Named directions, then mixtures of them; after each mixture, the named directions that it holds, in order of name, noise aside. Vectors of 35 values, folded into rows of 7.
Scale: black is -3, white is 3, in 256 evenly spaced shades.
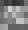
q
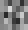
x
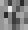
x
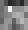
q, x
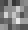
q, x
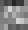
q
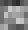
q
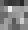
q, x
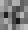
q, x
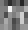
q, x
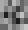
q, x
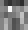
q, x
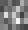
q, x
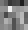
q, x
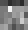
q, x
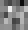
q, x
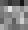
q, x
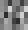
x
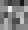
q, x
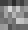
q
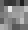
q, x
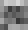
q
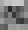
q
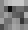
q, x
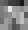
q, x
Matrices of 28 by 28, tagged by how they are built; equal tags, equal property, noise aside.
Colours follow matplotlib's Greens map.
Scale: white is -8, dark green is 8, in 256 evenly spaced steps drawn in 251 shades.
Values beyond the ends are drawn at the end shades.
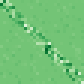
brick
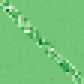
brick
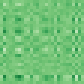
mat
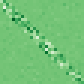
brick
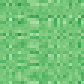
mat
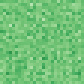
mat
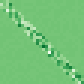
brick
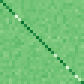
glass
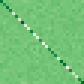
glass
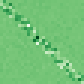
brick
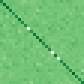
glass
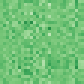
mat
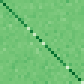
glass
